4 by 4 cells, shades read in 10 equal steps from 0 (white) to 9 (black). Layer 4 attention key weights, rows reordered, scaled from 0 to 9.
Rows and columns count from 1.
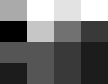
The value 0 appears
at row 1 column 2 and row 1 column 4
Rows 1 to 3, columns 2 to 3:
0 1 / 2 5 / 6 7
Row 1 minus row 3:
-3 -6 -6 -8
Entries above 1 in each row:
1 4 4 4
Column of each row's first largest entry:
1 1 4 1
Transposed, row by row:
3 9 6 8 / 0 2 6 6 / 1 5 7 7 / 0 7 8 8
